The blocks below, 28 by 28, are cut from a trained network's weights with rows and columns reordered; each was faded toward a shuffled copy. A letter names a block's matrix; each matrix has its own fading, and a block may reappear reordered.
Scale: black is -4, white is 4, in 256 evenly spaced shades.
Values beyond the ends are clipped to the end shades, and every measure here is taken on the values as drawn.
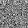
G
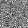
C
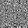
C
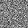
G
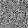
C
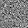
C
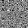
C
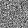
G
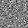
C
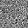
C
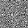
C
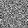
G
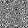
C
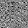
C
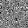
C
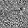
C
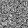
G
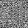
C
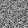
G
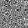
C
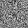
G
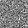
C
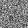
G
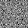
G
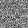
G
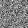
G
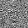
C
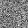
G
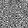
C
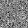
C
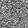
G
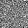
G
